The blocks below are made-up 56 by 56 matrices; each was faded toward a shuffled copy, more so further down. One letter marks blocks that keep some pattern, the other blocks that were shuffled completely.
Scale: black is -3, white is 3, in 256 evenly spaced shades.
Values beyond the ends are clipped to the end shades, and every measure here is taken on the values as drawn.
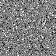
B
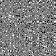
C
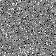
B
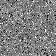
B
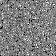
B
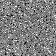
B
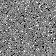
B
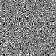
C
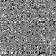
C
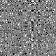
C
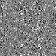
C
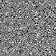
C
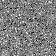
B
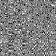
C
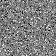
B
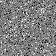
B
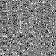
C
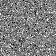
B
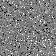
B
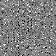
C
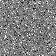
B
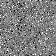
B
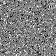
B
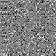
C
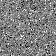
B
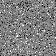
B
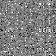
C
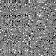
C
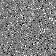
B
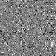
C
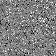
B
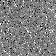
B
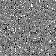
C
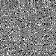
C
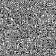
C
